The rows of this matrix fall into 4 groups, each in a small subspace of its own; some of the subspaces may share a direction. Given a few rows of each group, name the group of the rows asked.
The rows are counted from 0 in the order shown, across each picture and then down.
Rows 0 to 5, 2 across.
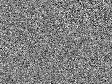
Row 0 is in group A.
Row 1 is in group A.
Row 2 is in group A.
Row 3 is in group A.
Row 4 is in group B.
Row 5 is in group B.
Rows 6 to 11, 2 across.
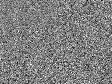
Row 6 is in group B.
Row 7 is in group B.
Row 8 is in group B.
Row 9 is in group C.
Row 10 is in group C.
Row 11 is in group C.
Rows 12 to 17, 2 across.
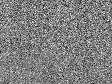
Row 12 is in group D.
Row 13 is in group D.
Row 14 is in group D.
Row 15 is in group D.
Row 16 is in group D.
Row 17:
B
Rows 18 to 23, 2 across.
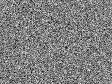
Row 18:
B
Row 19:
A
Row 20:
B
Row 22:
A
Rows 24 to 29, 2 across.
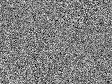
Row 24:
D
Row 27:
A
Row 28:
A
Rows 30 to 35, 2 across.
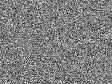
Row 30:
B
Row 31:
B
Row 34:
D
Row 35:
A
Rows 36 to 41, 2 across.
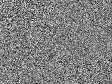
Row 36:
D
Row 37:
A
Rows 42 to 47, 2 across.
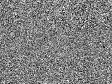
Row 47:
B
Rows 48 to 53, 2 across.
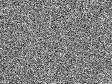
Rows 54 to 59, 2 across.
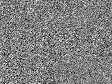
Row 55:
D
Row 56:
D
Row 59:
D
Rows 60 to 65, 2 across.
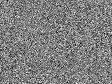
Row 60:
D
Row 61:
A
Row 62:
A
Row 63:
A
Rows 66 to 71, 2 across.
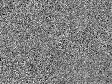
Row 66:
B
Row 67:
D
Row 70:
C
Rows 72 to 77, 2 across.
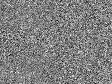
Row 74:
C
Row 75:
B
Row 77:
A
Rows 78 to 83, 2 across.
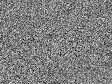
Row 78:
C
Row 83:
B
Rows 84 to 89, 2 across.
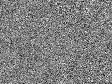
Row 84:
C
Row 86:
D
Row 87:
B
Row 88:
C
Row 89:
D
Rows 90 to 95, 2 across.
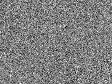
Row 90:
C
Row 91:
D
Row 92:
A
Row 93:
A
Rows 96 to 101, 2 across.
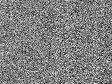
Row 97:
A
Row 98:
B
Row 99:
C
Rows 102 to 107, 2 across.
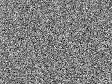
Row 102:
B
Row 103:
C
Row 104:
A
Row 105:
B
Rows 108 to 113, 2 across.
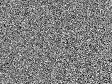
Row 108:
A
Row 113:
A
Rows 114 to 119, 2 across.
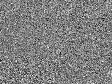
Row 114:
C
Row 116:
D
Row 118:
A
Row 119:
B
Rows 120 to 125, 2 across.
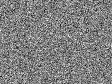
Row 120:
C
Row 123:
B
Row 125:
D
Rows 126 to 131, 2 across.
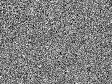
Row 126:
C
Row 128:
C
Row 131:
D
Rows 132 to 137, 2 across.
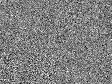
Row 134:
A
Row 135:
B
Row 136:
D
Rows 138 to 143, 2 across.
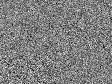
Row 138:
B
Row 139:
A
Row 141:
D
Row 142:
A
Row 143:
C
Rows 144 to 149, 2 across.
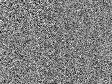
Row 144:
A
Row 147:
D
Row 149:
A
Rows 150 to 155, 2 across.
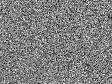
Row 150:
B
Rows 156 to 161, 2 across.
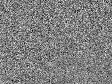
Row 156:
D
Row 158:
B
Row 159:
B
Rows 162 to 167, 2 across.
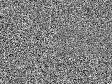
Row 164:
C
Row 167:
B
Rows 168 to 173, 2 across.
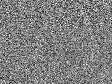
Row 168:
A
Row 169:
A
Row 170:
A
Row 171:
A
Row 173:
C
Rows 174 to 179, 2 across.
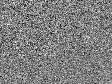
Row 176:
C
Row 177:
C
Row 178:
A
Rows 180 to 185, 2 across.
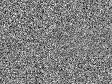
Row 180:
D
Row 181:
C
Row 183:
D
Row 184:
A
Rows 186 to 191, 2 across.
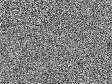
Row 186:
D
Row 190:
C
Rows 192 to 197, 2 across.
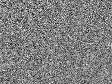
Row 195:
B
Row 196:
B
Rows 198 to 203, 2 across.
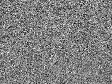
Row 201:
B
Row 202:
C
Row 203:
D
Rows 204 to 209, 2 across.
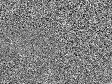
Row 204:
C
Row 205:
B
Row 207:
D
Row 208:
C
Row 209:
A
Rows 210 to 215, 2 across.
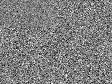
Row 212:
C
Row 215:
D
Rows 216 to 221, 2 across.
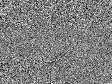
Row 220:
B
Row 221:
A
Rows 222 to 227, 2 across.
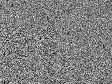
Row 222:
D
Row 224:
A
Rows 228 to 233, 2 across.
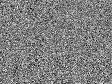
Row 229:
D
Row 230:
A
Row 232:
B
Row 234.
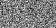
